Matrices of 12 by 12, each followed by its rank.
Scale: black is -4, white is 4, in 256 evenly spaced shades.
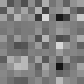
two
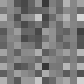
two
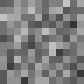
full rank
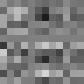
two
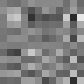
two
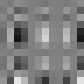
one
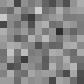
full rank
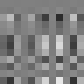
one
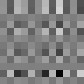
one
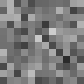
full rank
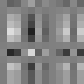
one
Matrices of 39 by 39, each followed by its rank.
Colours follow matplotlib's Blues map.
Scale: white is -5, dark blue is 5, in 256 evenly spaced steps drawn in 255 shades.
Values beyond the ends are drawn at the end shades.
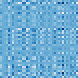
two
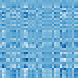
two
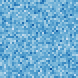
full rank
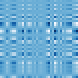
one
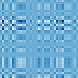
one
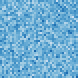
full rank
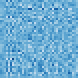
five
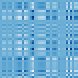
one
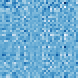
five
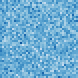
full rank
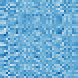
five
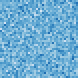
full rank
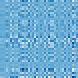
two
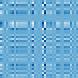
one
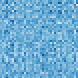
five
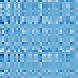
two
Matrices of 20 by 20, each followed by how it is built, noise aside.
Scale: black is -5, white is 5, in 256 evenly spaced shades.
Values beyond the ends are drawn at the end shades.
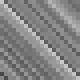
Toeplitz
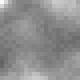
smooth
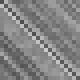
Toeplitz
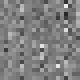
uneven columns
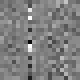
uneven columns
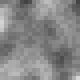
smooth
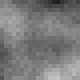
smooth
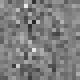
uneven columns
